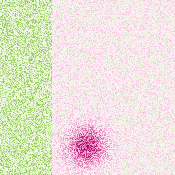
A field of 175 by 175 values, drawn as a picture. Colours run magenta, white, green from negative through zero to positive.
Seam: vertical, 30% of the way across, the left part higher. Dips: one, in the bottom middle. Histogram: bell-shaped. Average level on the scale: 50%. Stripes: none. Ninth with the lowest average: bottom middle.
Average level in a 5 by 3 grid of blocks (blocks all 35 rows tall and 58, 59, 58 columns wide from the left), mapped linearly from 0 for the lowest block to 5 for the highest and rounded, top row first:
522 / 522 / 522 / 512 / 502
